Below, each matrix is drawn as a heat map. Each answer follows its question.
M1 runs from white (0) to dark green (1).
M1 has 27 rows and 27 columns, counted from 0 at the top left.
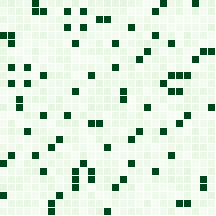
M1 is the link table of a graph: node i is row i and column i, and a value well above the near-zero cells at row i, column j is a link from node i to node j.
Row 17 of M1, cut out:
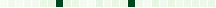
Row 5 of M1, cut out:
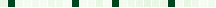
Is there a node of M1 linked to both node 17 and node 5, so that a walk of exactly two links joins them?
no
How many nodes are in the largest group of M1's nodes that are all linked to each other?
3
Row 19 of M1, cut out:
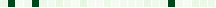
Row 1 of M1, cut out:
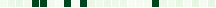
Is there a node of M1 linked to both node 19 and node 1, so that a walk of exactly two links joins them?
yes
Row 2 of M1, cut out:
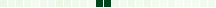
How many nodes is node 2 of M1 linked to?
2
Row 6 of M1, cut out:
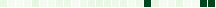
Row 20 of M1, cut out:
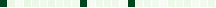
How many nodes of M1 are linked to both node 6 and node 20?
0
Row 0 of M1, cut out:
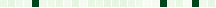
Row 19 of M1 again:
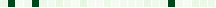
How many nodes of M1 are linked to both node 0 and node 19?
1
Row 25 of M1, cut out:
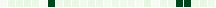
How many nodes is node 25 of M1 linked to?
3
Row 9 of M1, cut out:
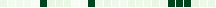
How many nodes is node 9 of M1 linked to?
5
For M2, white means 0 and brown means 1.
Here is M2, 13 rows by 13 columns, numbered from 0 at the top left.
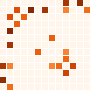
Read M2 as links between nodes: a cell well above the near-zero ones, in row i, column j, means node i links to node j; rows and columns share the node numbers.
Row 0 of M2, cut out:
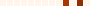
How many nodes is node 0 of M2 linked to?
2
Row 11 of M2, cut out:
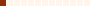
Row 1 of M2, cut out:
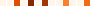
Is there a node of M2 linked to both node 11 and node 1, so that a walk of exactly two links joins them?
no
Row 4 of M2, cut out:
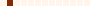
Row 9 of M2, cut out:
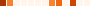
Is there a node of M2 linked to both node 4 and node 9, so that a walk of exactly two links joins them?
yes
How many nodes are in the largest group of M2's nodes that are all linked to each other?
2
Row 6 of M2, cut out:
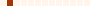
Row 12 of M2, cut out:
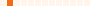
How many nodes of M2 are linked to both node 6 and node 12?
1
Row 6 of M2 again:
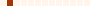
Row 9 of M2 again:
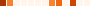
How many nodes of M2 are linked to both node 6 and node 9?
1
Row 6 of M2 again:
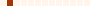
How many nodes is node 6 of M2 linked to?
1
